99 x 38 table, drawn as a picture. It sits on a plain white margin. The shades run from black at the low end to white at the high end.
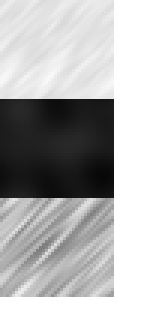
The table splits into 3 rows of 1 panel. Panel 1,1: very high, slanting up to the right, faint in contrast. Panel 2,1: very low, smooth, faint in contrast. Panel 3,1: high, slanting up to the right.
